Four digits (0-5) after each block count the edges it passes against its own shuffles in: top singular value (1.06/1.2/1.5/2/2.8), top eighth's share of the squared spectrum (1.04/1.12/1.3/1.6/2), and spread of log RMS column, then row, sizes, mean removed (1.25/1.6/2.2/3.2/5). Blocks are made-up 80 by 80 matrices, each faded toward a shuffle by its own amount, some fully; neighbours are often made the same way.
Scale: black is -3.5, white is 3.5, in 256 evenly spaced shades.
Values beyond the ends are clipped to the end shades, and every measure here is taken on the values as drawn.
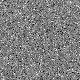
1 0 0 0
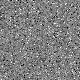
1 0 0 0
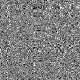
4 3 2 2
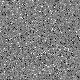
0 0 0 0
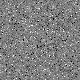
2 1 0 0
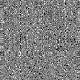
4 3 2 1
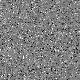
2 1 0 0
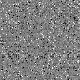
3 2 1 1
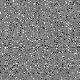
4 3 1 1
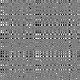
5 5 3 4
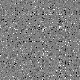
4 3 2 1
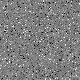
2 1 0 0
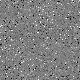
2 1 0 0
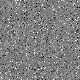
2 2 1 1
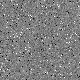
0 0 0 0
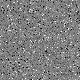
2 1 0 0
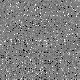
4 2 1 1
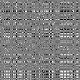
5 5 3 4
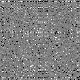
4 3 1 2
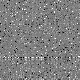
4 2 0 1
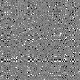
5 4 2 2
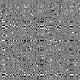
5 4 2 3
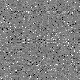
3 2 0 0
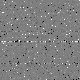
3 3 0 1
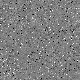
2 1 0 0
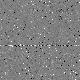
3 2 0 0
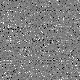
3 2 0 1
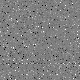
2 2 0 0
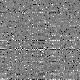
4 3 1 2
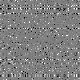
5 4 2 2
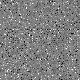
3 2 0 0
